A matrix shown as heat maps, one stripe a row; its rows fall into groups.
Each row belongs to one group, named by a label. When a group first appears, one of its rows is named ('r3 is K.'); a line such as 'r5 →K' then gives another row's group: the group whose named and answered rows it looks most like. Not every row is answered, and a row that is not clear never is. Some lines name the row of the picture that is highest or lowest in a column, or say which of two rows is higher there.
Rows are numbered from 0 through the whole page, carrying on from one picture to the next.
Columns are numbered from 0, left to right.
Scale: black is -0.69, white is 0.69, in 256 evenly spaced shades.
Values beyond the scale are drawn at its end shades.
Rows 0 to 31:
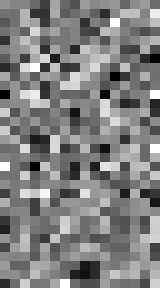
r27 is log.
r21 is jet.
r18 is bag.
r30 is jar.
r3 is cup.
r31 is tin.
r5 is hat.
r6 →jet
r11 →jet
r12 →bag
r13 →jar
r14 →bag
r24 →tin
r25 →tin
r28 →log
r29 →jar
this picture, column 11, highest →2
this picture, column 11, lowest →8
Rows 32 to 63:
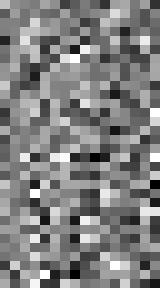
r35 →jet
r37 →hat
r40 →bag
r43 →hat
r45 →tin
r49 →tin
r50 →jet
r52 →log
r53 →cup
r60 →cup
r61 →jar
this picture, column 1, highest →61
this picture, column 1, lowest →62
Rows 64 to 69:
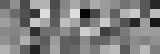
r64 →jet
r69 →bag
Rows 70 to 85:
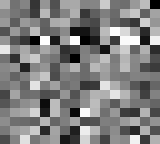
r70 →log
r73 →jar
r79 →cup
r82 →hat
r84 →hat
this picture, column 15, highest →74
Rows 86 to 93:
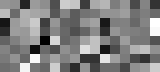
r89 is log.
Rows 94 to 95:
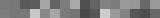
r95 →cup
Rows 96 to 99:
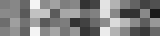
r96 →cup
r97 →jet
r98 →jar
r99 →cup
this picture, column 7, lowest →98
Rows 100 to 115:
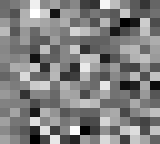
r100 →cup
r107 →hat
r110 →jet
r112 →bag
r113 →cup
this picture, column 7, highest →114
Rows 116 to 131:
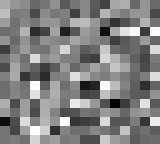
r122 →cup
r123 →jar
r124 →tin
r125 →cup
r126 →cup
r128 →bag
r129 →tin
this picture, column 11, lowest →127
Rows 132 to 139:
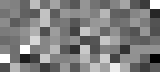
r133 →log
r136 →cup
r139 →jar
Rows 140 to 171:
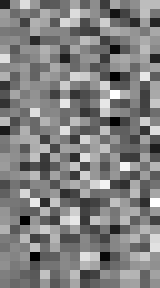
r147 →tin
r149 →tin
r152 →cup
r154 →tin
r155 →hat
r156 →jet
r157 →hat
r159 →hat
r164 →jet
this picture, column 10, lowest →168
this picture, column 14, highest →148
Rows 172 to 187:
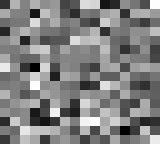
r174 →cup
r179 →bag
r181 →cup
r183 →hat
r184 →bag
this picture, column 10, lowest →172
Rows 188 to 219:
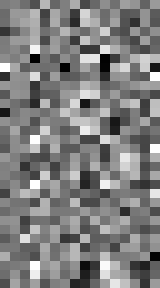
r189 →hat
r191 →tin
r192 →hat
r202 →log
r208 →cup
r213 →cup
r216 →log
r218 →cup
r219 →jar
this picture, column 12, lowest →211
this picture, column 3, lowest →194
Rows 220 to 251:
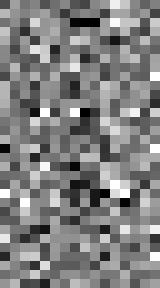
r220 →jar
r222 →jar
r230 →bag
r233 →cup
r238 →bag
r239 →cup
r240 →jar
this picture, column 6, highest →227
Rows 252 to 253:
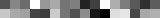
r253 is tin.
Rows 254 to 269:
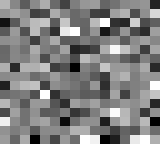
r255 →tin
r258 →bag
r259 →jar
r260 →hat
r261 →bag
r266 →jar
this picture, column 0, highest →267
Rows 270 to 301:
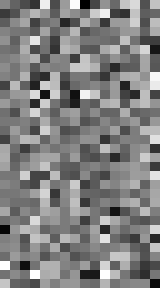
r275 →log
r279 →bag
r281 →bag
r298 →jar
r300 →cup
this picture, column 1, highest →279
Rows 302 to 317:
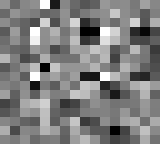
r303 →jar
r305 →cup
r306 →cup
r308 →log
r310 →cup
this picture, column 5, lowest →302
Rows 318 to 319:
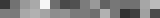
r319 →jet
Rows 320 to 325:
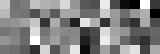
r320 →jet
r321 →log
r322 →hat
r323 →cup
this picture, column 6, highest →320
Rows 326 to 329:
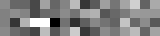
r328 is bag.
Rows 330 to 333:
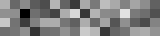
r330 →bag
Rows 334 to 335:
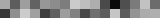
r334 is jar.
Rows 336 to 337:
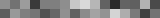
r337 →jar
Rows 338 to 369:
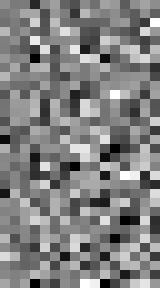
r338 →bag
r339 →hat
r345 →jet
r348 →jar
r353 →tin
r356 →bag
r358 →jet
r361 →hat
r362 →jet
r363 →log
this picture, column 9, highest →369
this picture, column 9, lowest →360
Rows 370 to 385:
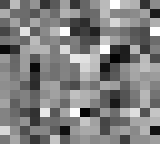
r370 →jar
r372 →jar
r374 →cup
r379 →bag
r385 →bag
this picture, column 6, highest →373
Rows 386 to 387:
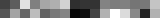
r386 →tin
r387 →jar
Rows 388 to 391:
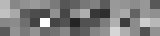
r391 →jar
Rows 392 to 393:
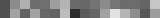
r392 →tin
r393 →jar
